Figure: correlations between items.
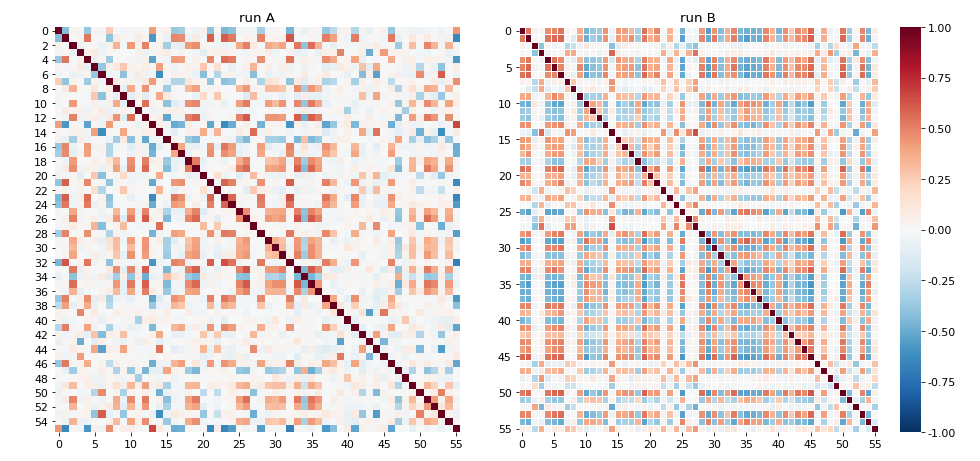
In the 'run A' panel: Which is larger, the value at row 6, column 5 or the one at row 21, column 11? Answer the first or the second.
the second
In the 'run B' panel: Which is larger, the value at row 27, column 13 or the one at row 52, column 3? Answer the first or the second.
the first
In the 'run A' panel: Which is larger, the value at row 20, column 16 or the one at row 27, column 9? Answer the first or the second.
the second
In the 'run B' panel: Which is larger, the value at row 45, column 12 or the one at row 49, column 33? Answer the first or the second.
the second
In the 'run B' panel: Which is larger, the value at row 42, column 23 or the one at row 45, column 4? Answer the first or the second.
the second
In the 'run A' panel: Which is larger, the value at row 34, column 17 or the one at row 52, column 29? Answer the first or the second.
the second
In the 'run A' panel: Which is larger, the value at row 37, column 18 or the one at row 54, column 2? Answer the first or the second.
the second
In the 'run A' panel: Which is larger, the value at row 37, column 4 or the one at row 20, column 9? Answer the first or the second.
the first
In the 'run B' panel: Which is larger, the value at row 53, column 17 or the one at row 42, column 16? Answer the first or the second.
the first
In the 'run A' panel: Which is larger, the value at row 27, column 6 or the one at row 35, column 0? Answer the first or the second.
the second
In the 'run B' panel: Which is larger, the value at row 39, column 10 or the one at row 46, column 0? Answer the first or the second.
the second
